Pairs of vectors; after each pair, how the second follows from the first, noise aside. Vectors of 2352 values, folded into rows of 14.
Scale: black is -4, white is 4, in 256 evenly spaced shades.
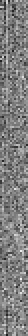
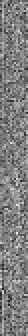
wrapped around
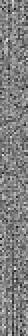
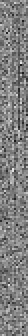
wrapped around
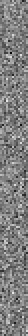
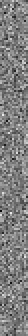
wrapped around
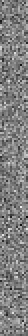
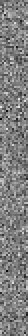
reversed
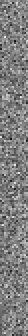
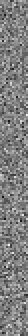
wrapped around
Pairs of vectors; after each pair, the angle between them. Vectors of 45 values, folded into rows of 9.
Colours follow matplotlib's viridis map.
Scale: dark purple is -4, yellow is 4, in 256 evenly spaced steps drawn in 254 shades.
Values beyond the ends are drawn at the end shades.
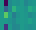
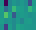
nearly parallel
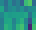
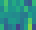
nearly opposite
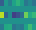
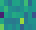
partly opposed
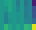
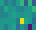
orthogonal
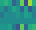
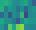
orthogonal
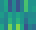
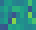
orthogonal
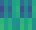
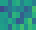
partly aligned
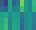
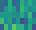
partly aligned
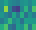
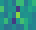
orthogonal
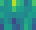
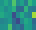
partly aligned
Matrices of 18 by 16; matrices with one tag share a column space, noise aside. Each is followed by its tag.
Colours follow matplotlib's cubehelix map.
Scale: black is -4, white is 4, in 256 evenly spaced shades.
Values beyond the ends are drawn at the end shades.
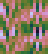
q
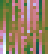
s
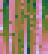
s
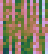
s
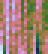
s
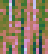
s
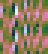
q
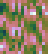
q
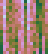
s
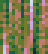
s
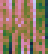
s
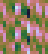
q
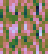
q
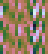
q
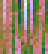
s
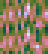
q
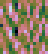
q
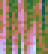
s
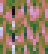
q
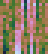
s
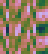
q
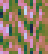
q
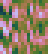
q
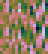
q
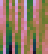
s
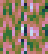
q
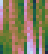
s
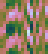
q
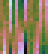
s
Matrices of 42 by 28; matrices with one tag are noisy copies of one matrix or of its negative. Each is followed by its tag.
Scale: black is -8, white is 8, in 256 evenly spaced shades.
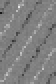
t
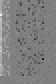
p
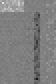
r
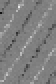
t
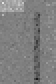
r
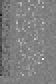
p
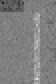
r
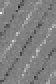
t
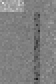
r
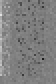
p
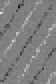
t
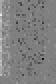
p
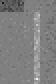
r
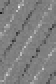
t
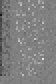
p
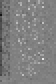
p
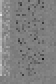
p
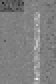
r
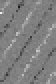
t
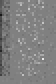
p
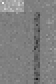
r
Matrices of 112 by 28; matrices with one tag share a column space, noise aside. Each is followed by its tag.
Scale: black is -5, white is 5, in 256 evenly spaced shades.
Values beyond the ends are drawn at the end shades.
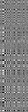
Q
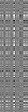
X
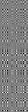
Q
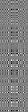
Q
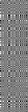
X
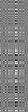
Q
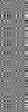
X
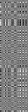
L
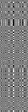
L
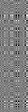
X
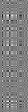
X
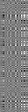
X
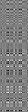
Q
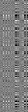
X
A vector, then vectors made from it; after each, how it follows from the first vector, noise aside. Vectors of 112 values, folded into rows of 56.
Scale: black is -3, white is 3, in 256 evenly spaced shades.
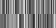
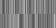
shrunk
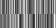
copied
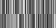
copied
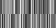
wrapped around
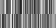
wrapped around
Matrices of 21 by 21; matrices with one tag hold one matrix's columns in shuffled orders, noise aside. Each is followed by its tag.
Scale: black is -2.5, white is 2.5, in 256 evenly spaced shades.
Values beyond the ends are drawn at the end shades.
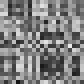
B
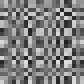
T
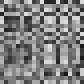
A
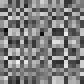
T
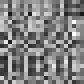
B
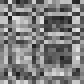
A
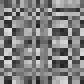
T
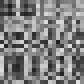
B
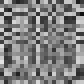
A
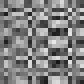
T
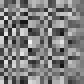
T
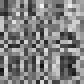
B
